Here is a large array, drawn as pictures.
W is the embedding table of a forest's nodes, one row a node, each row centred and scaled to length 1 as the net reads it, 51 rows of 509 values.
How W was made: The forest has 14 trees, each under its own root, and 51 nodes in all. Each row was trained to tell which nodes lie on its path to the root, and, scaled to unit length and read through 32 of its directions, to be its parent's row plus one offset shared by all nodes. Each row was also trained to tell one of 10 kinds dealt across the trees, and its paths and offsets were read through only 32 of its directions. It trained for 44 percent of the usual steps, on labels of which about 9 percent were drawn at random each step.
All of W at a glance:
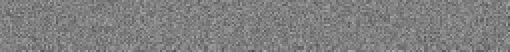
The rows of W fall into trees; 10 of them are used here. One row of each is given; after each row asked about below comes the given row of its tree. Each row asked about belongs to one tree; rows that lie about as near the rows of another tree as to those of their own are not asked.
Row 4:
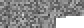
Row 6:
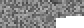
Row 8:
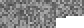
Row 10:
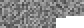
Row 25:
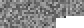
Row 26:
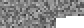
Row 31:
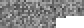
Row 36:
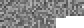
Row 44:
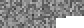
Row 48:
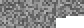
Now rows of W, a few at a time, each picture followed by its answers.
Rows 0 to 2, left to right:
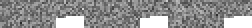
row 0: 36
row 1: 26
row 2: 6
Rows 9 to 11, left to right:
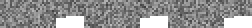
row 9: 6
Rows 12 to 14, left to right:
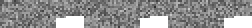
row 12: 48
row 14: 6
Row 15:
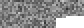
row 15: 26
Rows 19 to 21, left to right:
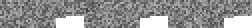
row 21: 26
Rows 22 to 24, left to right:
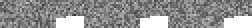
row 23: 6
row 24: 25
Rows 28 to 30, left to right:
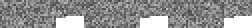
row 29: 36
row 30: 8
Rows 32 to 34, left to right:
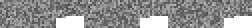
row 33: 36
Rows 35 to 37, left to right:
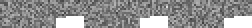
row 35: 25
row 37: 48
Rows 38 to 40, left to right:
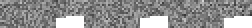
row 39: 4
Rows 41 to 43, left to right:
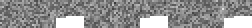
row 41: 4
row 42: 26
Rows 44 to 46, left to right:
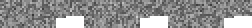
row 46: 44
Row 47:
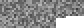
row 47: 48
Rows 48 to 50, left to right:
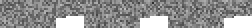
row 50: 8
